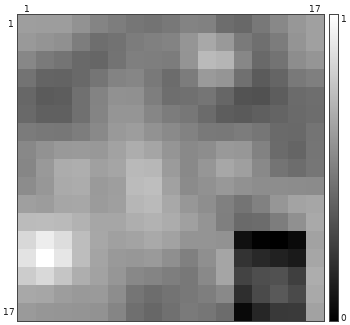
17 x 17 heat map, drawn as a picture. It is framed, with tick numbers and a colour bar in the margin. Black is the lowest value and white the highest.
Odd patch: lower, in the bottom right. Ninth with the highest average: bottom left. Average level on the scale: 50%. Roughest part: bottom right. Grain: blotchy. Ninth with the lowest average: bottom right. Mirror symmetry: none.
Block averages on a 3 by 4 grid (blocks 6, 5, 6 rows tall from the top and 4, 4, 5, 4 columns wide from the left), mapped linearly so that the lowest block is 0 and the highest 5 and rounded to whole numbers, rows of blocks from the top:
2 2 2 2
3 4 3 2
5 3 2 0
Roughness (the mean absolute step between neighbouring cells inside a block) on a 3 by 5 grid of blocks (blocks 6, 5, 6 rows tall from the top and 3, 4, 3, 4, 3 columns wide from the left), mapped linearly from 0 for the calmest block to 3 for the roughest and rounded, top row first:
0 0 0 1 0
0 0 0 0 0
1 0 0 2 3
